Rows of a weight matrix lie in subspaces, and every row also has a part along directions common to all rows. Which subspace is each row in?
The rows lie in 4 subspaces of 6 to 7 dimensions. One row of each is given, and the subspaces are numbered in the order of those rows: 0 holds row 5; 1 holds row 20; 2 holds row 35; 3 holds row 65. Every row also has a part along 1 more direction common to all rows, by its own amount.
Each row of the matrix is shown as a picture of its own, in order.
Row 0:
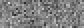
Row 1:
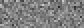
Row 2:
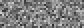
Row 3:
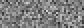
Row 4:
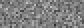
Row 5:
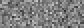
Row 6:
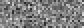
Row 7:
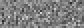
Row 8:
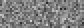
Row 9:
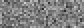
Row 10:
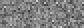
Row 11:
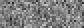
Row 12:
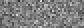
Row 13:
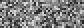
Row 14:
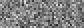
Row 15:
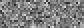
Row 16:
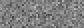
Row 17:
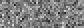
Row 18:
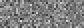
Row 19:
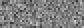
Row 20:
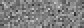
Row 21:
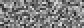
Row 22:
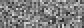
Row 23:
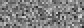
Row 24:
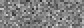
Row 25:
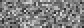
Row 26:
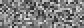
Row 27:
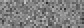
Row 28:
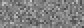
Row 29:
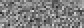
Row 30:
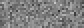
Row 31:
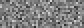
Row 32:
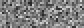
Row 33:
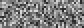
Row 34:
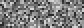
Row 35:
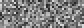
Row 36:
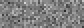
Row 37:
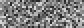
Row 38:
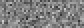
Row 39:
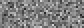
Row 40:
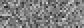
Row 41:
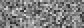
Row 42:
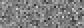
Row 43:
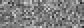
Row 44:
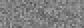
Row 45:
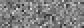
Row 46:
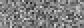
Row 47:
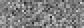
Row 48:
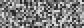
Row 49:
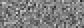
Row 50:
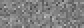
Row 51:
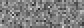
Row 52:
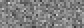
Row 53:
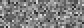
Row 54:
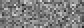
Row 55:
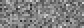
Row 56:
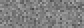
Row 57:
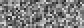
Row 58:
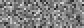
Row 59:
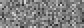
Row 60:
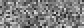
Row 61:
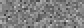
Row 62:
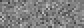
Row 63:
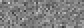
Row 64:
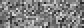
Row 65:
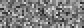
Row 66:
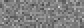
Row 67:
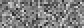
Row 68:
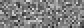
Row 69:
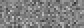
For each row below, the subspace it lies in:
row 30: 1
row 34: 1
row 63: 2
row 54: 2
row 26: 3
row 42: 3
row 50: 0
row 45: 0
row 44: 3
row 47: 0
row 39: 0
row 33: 3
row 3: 3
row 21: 1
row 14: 2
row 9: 1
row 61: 0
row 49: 3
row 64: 1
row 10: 0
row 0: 1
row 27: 2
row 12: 2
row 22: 3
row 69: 2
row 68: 1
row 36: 1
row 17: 2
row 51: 2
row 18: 0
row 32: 3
